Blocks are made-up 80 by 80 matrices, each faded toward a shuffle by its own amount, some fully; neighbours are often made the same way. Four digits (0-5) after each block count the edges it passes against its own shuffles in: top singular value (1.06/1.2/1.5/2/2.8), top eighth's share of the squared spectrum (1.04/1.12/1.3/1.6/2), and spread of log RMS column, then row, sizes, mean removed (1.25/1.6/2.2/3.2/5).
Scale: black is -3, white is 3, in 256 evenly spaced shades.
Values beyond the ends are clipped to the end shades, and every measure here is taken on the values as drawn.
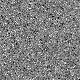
0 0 0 0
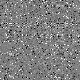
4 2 0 2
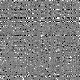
5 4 2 3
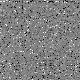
3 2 0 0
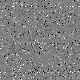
3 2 0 1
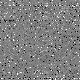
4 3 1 2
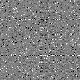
4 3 1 2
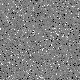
1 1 0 0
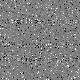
3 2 0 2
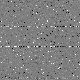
4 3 0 1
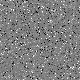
0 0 0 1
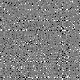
4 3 1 2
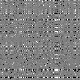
5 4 2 3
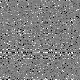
4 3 1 2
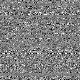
2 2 0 4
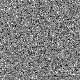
0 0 0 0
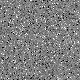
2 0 0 0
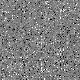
3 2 1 1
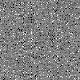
3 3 2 1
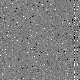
4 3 1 0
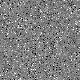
3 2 1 0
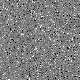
2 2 1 0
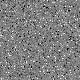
1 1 0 0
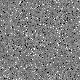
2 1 0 0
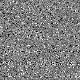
1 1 0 2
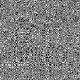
4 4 2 2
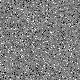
0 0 0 0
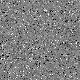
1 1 0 1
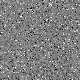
0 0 0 0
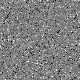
0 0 0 0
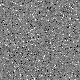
0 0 0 0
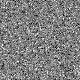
1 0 0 0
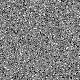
1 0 0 0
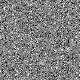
0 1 2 0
